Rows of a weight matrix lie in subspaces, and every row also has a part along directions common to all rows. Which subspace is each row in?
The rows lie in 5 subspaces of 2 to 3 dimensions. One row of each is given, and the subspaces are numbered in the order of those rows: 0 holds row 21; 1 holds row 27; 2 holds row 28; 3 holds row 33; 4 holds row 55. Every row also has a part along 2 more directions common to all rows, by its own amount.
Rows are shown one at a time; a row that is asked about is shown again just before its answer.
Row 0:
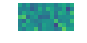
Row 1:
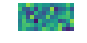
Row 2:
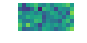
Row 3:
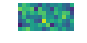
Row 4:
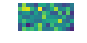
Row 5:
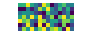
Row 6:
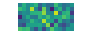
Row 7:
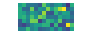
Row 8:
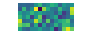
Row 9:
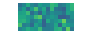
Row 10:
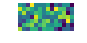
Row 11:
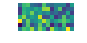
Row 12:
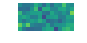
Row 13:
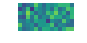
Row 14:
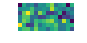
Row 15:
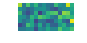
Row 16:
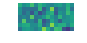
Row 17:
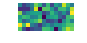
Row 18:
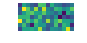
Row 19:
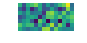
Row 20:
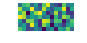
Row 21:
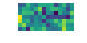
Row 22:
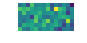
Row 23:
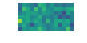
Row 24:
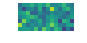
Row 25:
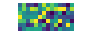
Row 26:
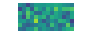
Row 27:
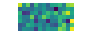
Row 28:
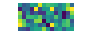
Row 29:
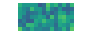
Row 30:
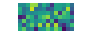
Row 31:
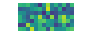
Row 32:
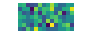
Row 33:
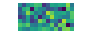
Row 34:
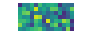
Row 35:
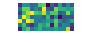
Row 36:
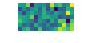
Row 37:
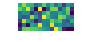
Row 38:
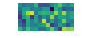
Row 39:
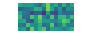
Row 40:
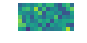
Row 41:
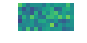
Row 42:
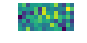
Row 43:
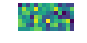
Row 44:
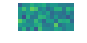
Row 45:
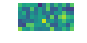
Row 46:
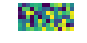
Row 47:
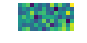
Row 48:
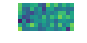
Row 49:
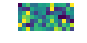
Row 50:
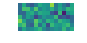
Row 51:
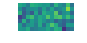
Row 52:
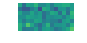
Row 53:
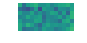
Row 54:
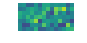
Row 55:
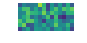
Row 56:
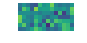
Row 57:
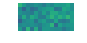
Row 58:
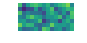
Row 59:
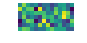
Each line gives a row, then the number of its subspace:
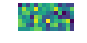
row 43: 1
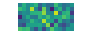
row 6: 0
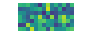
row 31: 4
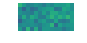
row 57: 0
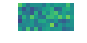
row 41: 0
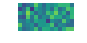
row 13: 3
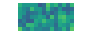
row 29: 4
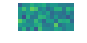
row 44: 0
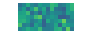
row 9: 1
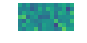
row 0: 0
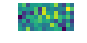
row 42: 0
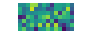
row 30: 0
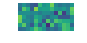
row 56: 0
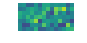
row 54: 3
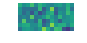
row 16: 3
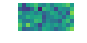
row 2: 2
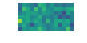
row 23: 4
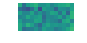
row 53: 2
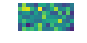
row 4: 2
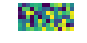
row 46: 3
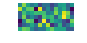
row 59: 2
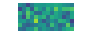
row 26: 3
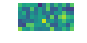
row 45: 4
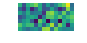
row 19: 3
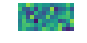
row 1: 3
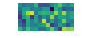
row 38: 3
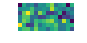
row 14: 1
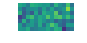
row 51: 0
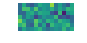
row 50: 1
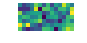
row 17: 2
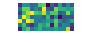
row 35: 4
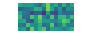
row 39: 4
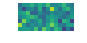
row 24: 1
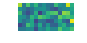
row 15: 1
